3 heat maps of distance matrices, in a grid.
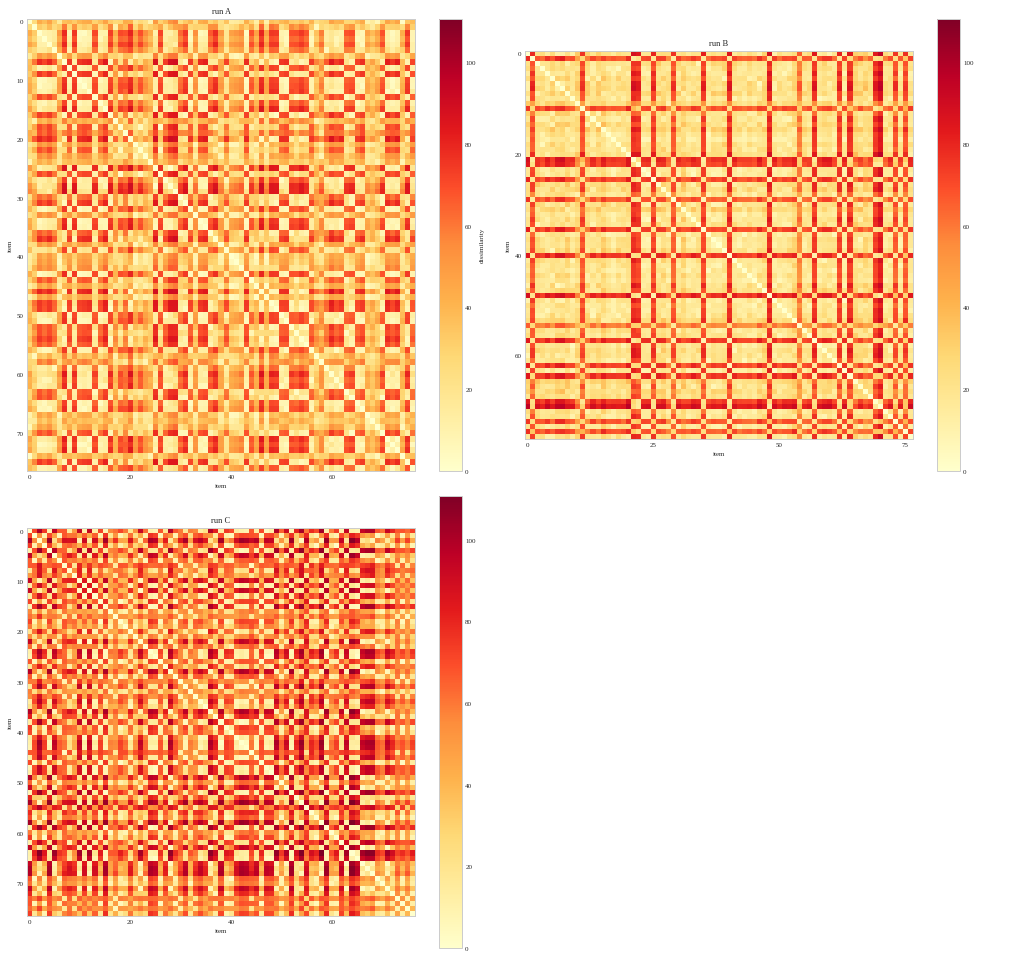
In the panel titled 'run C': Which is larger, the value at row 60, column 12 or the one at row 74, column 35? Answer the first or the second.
the second
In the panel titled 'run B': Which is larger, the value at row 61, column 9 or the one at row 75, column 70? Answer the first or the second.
the second
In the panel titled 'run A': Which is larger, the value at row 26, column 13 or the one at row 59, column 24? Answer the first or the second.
the second
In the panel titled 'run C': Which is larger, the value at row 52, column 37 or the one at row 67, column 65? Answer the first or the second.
the second
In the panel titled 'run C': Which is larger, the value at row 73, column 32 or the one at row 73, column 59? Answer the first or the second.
the second
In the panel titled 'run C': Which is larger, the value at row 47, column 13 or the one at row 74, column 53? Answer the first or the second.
the second
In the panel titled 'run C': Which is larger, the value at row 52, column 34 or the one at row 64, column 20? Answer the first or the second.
the second
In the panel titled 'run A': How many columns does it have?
77
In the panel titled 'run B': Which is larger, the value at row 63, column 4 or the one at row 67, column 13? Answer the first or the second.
the second
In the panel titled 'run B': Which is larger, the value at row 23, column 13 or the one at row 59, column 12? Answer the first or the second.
the second
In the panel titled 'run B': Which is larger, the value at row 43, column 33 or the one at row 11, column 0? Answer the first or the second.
the second
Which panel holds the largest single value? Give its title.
run C
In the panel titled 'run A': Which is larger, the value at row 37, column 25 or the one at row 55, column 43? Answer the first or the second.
the first
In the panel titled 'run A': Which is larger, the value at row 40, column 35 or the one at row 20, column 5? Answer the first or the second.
the second
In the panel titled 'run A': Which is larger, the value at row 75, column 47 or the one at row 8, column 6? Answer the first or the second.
the second
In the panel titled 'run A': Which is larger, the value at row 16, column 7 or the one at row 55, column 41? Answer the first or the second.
the second
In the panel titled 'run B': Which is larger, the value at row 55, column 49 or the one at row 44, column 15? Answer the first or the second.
the second
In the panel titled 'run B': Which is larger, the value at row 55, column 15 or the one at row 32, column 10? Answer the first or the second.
the first
